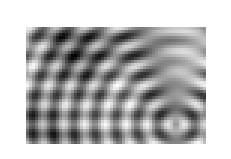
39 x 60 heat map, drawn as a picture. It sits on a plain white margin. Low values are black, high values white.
The top right is the smoothest part. No lone cell stands out from its neighbours. Rings spread out from the bottom right. Neither half mirrors the other. Horizontal stripes repeat 6 times down the table.
